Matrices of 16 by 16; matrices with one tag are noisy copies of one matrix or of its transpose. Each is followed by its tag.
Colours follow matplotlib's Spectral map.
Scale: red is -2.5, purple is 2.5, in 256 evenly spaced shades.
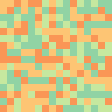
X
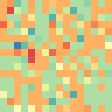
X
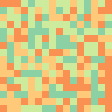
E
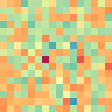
E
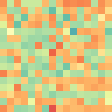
E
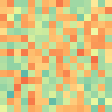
X
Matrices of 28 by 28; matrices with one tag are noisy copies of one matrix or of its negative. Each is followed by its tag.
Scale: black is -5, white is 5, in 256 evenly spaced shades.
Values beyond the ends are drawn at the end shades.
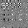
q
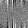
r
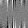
r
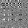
q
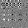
q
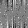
r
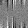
r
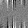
r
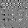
q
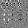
q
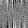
r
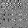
q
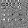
q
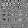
q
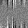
r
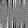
r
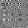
q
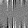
r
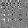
q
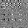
q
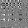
q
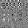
q
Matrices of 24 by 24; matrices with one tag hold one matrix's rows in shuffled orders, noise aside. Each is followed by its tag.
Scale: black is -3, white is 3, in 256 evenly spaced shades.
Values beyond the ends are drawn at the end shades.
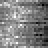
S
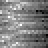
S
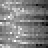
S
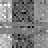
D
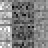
D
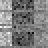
D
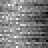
S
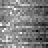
S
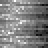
S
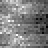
S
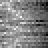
S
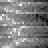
S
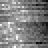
S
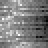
S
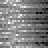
S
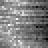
S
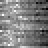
S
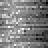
S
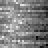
S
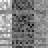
D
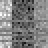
D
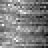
S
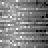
S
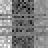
D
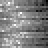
S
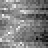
S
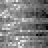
S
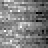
S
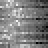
S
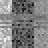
D
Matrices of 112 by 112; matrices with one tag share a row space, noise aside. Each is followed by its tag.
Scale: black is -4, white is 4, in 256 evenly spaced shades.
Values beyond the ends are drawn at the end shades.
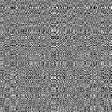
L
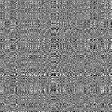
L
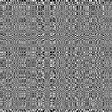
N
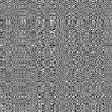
N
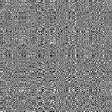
N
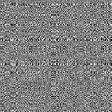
L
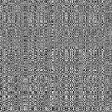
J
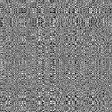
N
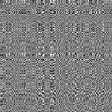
N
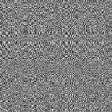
J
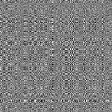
J
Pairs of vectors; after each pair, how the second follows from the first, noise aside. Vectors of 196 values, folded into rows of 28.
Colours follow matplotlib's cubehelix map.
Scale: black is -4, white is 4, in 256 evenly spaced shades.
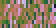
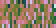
negated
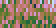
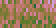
shrunk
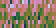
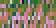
negated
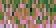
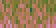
shrunk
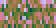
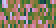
sign-scrambled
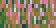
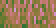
shrunk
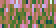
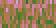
shrunk
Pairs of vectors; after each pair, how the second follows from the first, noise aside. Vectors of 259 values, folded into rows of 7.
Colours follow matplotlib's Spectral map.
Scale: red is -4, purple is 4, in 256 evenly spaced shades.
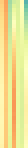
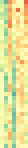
negated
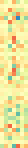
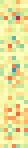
negated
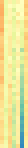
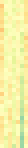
shrunk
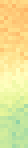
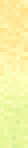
shrunk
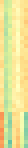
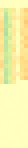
partly zeroed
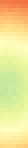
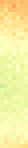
shrunk
